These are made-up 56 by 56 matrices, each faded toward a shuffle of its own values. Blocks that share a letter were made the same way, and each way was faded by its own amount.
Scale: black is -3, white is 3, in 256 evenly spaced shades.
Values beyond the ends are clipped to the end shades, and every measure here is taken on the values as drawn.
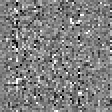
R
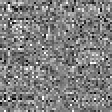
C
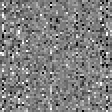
R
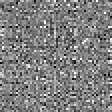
C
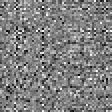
C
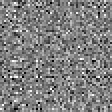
C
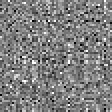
C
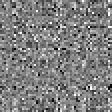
C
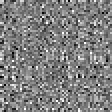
C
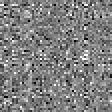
C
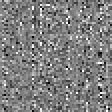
R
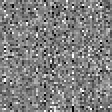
R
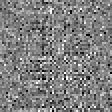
C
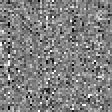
R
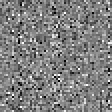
R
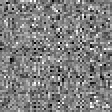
C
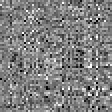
C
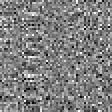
C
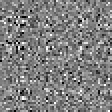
C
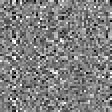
C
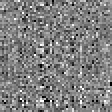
C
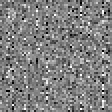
R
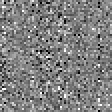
R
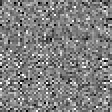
C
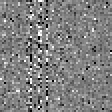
R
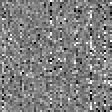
R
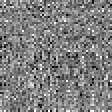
C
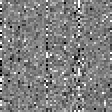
R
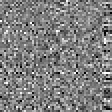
C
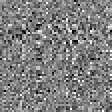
C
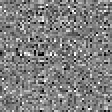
C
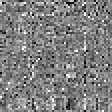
C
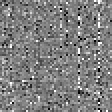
R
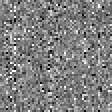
R
